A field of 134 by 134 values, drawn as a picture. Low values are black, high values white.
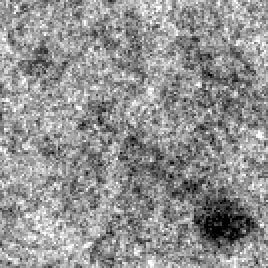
The ninth with the lowest average is the bottom right. One dip sinks in the bottom right. Neither half mirrors the other. The texture is blotchy. Overall the values sit about 60% of the way up the scale.
